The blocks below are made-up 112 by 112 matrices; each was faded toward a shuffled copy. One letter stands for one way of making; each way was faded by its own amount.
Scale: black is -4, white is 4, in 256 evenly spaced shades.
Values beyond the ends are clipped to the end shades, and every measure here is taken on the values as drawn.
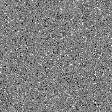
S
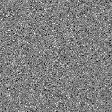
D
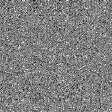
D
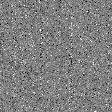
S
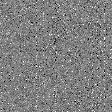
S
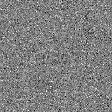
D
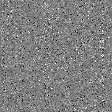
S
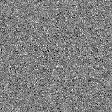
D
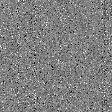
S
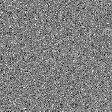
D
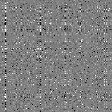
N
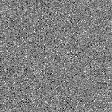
D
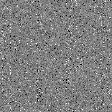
S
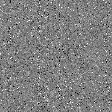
S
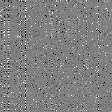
N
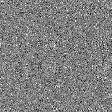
D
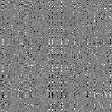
N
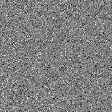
D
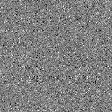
D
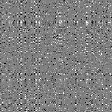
N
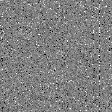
S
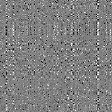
N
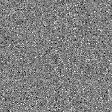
D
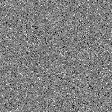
D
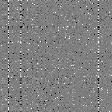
N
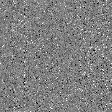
S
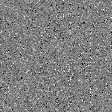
S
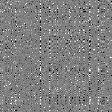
N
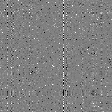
N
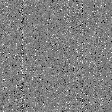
S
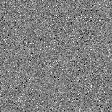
D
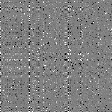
N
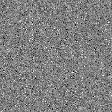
D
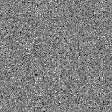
D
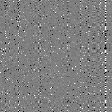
N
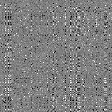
N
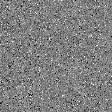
S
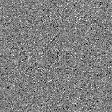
D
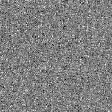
D
